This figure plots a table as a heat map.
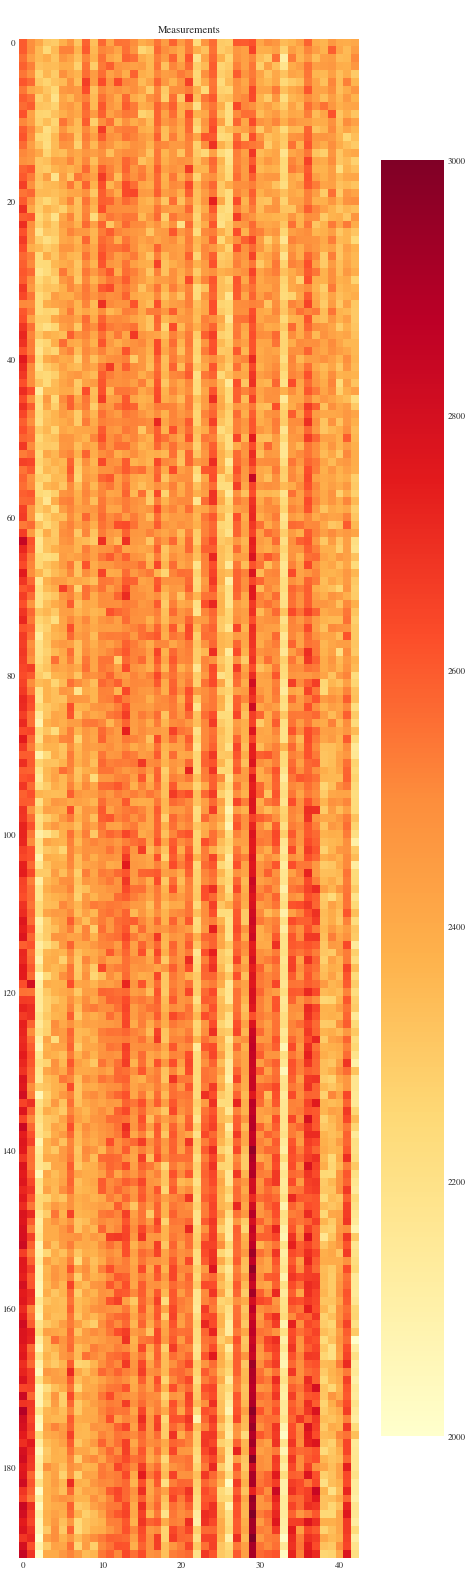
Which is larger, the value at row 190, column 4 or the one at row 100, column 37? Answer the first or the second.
the second
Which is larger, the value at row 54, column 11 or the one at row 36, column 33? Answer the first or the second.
the first
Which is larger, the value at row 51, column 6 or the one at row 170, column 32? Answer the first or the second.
the second
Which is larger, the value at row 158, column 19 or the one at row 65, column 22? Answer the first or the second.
the first
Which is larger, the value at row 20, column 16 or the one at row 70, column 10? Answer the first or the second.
the second
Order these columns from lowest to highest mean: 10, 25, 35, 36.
25, 35, 10, 36
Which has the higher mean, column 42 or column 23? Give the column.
23
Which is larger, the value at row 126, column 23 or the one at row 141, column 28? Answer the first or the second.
the first
